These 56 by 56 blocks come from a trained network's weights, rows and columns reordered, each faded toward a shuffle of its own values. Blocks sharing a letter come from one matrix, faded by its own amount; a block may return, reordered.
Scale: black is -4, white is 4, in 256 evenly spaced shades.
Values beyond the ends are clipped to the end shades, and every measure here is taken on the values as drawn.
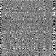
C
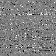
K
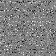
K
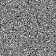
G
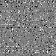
K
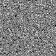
G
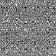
C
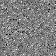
G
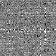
C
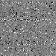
K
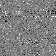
K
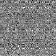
C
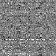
C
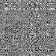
C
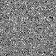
G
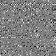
K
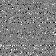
K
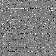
K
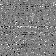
K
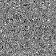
G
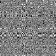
C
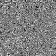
G
